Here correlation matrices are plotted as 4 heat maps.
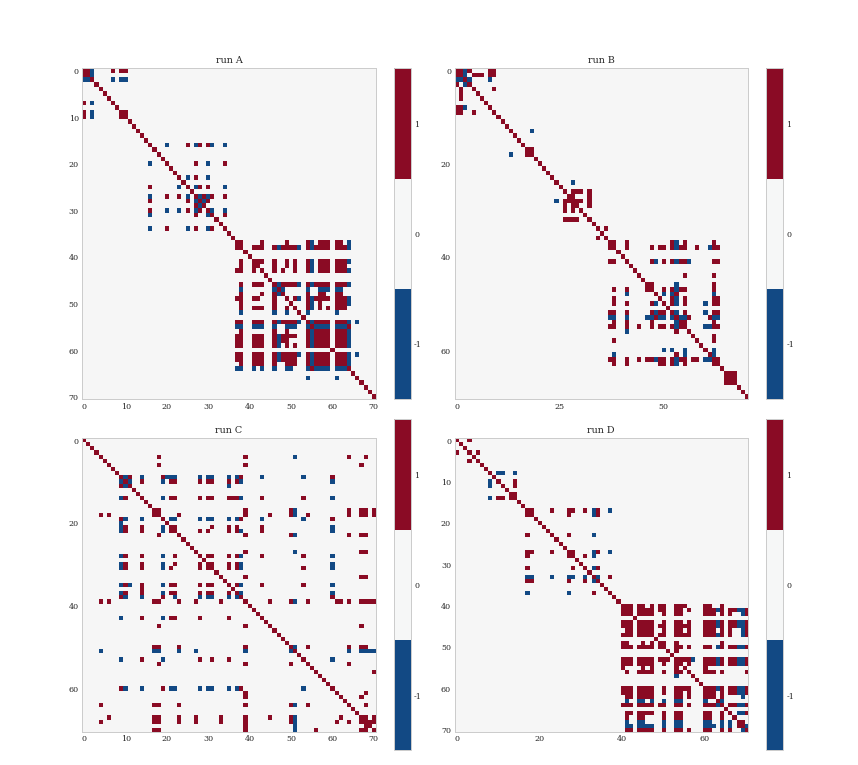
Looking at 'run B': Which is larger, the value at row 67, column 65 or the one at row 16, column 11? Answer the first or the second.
the first
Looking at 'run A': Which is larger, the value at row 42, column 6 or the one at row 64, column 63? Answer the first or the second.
the first
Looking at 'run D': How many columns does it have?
71
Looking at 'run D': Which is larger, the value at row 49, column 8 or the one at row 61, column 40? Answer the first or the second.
the second
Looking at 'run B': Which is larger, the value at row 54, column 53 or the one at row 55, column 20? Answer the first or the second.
the second
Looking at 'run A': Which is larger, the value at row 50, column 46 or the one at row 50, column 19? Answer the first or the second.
the first
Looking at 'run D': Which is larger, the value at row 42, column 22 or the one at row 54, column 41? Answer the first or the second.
the second
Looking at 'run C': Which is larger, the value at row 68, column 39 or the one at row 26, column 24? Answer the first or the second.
the first
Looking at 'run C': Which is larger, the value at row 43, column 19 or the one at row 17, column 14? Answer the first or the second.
the second
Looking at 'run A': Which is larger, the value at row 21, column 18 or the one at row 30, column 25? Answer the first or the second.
the second
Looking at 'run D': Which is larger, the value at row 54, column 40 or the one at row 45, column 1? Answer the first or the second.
the first
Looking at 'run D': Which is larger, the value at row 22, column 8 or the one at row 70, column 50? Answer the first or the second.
the second
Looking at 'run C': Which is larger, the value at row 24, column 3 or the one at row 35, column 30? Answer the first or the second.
the second
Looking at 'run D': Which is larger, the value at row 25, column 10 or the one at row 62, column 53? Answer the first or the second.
the second
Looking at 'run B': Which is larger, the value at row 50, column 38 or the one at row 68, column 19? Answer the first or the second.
the first
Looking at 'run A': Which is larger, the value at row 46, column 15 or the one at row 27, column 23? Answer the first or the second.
the second
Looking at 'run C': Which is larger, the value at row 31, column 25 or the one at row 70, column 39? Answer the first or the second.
the second
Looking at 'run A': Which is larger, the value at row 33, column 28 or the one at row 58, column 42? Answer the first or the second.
the second
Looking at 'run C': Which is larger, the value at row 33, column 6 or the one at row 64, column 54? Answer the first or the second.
the second
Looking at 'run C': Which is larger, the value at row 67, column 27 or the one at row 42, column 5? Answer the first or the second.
the first
